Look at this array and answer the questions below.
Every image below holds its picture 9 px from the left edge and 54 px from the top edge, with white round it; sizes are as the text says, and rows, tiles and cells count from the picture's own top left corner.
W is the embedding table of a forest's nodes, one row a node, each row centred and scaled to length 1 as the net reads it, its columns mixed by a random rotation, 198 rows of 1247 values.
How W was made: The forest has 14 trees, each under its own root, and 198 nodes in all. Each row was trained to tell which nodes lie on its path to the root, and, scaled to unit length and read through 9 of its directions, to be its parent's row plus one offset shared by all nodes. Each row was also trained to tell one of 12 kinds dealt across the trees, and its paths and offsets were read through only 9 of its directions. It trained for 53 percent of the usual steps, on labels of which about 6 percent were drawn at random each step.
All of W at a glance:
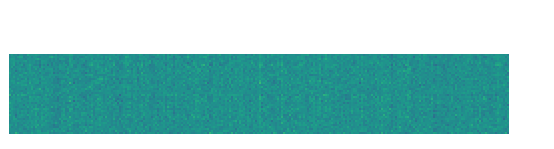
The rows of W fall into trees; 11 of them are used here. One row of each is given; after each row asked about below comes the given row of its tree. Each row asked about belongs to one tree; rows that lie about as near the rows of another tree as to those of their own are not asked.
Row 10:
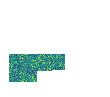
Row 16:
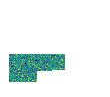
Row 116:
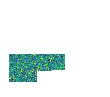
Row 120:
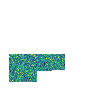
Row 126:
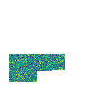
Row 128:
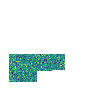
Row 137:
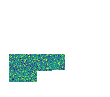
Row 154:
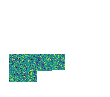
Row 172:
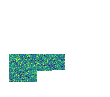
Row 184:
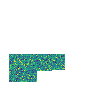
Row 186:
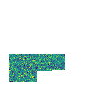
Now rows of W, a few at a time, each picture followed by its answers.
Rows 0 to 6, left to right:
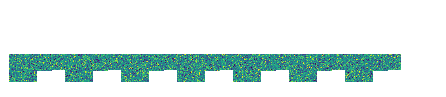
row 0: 10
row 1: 172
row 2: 116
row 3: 186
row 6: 16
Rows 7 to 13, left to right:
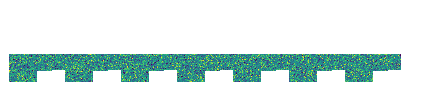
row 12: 186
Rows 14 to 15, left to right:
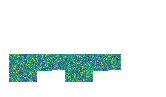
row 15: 116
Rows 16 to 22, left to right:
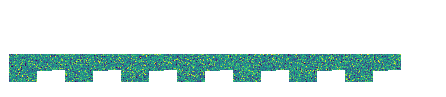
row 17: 186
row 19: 10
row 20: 186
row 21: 116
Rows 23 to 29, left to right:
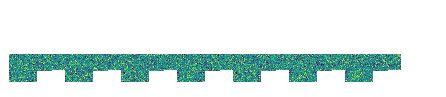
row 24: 116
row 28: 154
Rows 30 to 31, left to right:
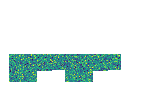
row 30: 137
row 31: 137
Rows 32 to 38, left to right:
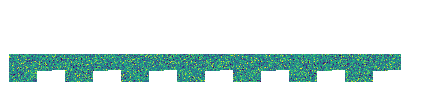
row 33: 128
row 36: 154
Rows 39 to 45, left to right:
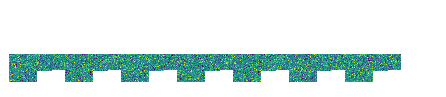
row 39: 172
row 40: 154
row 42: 126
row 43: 154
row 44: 128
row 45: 126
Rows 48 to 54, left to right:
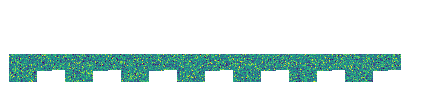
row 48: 116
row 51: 172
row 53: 10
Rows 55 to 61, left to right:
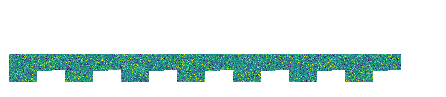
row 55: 10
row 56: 137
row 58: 16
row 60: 116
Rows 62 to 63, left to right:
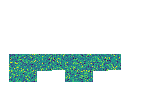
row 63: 116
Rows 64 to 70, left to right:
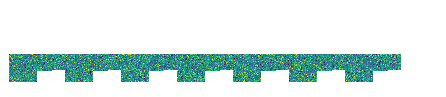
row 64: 120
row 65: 154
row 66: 186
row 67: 16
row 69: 16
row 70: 120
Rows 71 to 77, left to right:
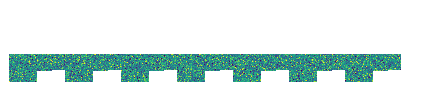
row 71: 137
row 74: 120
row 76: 10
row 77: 154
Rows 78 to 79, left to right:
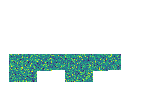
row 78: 128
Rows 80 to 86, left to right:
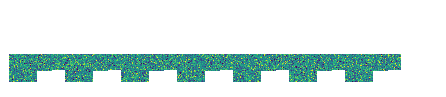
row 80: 116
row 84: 10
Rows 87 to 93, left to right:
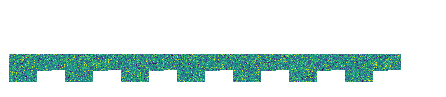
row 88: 172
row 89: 120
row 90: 137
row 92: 128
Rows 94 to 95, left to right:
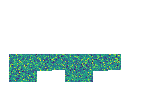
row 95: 137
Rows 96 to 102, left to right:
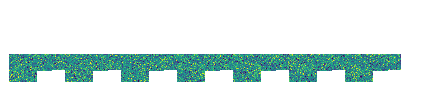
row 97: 10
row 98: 116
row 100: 154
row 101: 184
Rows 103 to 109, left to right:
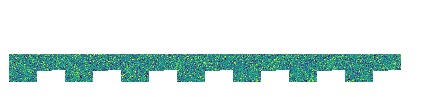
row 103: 128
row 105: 16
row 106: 172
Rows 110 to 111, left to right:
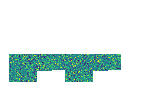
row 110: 116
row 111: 120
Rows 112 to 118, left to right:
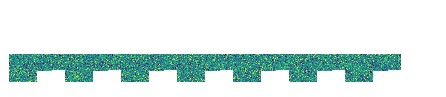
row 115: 137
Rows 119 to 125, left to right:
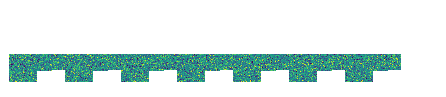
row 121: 128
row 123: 10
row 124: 128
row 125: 184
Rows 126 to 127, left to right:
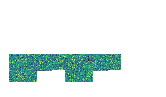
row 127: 137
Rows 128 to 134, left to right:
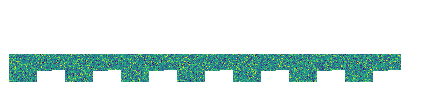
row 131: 172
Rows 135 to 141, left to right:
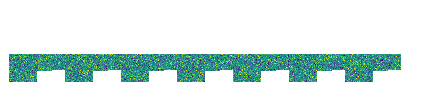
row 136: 186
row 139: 137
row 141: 128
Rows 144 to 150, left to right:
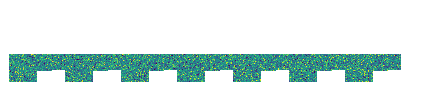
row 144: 120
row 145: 184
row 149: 154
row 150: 186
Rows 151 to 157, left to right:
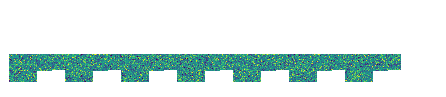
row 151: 154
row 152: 172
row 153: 184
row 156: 172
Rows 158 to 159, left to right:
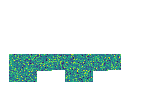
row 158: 128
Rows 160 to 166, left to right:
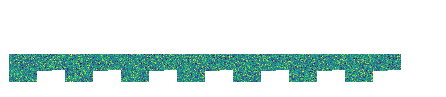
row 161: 116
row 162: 10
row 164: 10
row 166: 16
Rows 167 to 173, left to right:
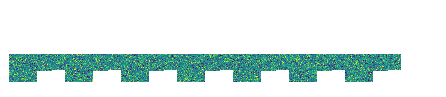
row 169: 172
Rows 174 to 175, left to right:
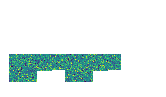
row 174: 16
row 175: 172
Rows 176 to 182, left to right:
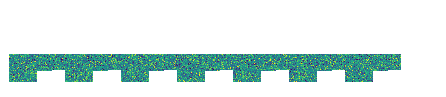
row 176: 116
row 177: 126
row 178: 137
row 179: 137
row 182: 184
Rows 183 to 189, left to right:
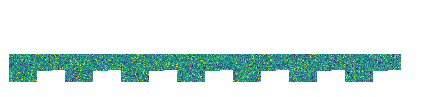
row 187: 172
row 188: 128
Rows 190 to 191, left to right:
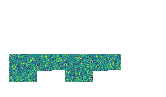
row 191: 10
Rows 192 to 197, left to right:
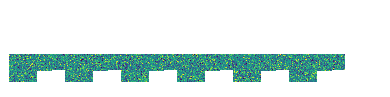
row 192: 172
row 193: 128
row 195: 137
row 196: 10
